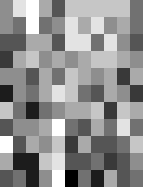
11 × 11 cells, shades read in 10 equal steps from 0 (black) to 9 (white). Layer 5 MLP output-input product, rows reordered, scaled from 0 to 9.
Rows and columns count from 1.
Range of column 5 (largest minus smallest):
6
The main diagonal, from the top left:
5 4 6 5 4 7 6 6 3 3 4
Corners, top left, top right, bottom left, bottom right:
5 4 3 4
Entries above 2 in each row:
11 11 11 10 10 9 9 11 10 8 8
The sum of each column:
49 48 52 60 67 57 59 55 56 56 50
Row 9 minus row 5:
4 -2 3 -1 3 -5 0 -2 -3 2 1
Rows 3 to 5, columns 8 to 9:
4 8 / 7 7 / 5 6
